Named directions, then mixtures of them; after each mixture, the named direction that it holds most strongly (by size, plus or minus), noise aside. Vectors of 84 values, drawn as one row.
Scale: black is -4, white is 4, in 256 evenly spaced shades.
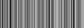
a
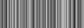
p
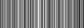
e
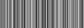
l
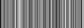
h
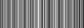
e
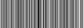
e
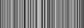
e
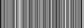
h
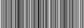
e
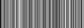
h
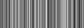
p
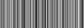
l
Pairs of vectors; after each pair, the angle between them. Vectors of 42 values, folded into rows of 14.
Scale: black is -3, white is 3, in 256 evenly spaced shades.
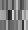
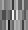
partly aligned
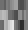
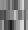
nearly opposite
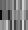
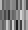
partly aligned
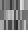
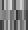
orthogonal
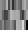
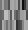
partly opposed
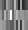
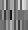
nearly opposite
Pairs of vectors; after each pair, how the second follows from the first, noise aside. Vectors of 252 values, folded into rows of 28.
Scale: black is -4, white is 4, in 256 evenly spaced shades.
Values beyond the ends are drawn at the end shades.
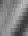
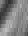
reversed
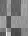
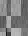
negated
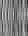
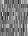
sign-scrambled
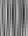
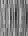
wrapped around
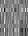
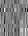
negated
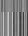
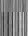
negated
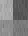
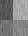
negated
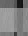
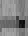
wrapped around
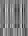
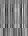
negated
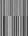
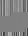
partly zeroed
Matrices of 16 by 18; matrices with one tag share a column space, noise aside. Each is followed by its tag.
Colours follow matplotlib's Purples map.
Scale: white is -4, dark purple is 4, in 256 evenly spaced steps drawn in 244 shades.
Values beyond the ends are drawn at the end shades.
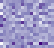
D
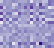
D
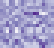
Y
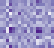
Y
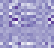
D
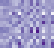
Y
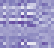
D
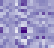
Y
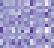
Y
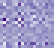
D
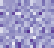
Y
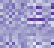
D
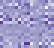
D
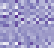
D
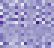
D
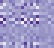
D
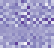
D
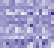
Y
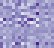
D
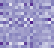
D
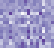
Y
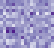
Y
